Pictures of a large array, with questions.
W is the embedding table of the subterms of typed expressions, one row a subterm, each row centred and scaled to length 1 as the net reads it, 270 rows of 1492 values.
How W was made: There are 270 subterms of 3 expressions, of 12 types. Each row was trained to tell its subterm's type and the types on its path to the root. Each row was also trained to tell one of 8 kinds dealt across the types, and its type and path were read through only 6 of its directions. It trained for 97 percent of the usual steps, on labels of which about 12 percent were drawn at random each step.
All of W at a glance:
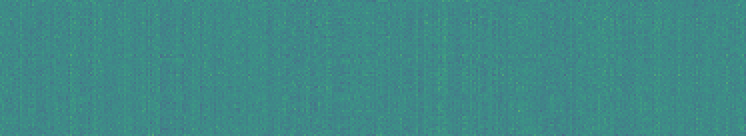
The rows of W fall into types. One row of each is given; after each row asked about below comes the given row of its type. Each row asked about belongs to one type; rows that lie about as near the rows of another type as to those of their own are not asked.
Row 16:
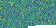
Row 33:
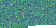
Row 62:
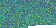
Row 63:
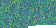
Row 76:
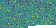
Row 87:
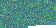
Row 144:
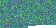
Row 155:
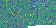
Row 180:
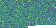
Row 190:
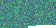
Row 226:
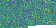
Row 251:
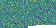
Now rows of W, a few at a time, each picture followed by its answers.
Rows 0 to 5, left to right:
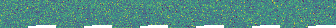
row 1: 190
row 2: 190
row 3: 190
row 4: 87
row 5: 180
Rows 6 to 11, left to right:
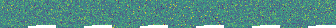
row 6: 251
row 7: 76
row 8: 76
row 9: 251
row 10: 33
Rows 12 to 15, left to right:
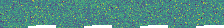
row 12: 33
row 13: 190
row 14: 190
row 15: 62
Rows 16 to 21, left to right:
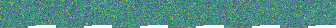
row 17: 226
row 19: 251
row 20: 226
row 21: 87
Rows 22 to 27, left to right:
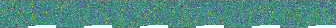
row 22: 16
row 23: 63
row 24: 251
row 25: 63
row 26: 33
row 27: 62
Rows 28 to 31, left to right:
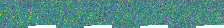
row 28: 180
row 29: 16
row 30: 87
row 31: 62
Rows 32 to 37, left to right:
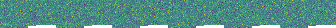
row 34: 144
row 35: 33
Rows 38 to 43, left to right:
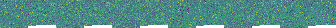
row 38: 87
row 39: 155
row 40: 226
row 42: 62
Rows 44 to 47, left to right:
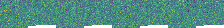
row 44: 76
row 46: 76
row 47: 63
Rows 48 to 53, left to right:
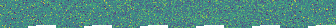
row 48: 87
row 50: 76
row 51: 144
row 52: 190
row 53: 16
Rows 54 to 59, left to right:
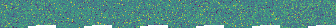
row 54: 76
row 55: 76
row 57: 62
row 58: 63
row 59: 144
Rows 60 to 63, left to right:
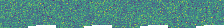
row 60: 190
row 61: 190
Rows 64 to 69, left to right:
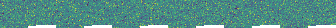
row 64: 87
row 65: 155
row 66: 190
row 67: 87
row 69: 155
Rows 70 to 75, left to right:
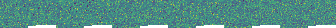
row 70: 63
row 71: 16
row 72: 144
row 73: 76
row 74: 226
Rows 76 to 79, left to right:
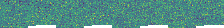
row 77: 180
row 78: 87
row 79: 190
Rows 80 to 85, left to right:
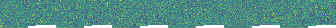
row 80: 62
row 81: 226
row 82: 190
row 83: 180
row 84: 155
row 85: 251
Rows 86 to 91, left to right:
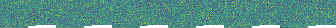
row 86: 251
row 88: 180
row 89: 62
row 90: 33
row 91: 33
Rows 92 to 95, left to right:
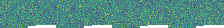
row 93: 226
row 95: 62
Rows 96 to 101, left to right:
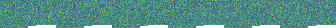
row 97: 226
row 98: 251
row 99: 76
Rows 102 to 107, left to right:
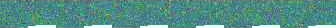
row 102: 16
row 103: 226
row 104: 190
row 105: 33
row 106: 144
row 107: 251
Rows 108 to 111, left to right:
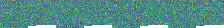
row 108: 226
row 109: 155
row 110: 87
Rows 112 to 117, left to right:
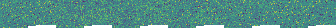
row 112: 144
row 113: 87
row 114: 226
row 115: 62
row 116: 190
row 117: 16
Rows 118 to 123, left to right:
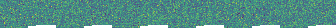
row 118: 251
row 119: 180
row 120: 63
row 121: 63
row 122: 251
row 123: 33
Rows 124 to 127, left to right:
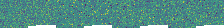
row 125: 33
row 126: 180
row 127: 16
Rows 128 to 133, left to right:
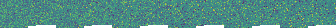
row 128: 63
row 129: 87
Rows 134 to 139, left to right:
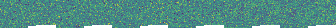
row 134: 16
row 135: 190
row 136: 87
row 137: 76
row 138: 226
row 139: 62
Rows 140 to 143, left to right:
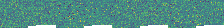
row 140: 76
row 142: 87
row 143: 155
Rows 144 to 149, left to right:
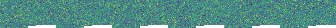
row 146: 226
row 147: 226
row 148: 62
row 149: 87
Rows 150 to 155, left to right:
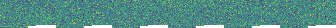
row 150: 63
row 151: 180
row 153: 251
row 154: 33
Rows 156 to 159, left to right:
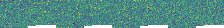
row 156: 63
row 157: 190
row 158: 226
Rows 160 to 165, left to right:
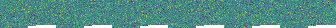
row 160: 251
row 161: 62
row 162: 155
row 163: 33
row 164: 155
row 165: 87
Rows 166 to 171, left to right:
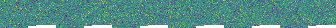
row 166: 155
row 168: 190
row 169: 33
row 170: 180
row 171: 144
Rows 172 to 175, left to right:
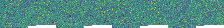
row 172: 63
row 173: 251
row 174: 16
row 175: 144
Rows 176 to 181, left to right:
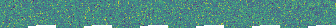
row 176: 180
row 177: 180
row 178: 144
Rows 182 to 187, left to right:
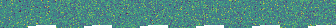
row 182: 63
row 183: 144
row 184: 76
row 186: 16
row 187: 190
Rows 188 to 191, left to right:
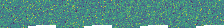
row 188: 144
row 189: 63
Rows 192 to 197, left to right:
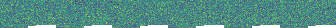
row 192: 76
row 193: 63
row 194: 190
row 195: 251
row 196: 62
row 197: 251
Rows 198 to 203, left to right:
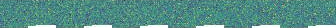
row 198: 33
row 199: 251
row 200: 33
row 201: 63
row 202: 16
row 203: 190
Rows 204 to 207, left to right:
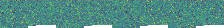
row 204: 226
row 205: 76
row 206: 16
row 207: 76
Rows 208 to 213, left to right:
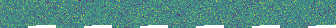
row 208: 251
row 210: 62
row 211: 16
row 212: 62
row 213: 16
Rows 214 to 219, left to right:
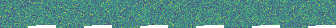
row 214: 63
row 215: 190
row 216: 76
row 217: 63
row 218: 16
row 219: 144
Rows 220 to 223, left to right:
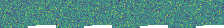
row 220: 76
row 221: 76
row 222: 33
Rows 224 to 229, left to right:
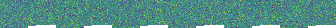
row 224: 62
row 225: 251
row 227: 144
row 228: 63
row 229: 190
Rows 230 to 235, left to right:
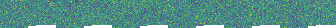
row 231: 76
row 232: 251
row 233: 62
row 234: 144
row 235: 226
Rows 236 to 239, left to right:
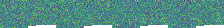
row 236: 226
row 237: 16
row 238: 155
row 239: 226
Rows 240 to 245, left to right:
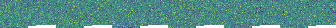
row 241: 251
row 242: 155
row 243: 226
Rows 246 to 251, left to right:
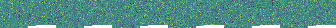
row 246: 251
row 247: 226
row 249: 251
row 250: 63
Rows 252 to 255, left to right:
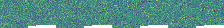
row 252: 190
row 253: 226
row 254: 87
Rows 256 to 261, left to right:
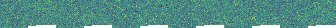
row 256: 226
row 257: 155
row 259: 226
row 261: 87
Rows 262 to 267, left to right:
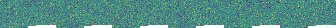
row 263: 144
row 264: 62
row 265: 144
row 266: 63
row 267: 251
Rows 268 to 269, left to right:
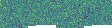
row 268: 155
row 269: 190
